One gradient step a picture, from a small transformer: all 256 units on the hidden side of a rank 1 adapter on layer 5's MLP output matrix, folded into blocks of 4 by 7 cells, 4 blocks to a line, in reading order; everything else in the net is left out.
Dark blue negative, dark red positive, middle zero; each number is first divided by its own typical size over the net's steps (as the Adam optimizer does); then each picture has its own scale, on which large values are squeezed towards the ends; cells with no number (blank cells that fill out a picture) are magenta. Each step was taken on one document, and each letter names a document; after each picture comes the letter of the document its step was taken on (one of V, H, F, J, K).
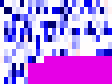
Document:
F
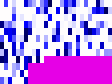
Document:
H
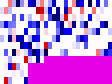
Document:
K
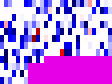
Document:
H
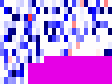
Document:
F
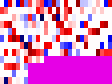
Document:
K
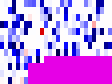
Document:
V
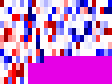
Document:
F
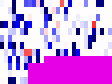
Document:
V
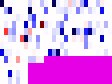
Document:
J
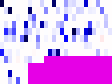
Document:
J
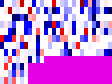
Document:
F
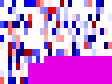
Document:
V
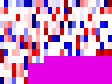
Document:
K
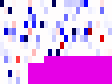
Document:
J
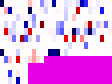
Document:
J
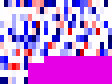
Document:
K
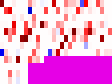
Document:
J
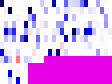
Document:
J
